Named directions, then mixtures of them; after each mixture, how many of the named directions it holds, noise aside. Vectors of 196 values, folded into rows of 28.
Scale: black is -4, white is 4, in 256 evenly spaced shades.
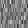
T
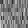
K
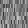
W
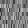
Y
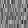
one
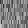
three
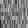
one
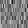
two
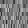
one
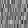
one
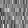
three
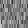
three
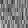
one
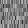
two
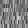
one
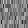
two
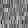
two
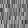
three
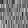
two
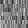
one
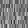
one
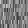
one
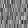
one
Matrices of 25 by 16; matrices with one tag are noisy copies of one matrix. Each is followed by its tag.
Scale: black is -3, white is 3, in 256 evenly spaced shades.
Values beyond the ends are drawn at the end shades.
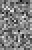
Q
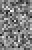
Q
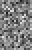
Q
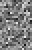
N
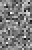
N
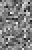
N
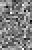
N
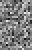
N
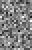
Q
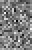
Q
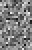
N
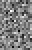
Q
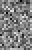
Q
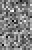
Q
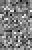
Q
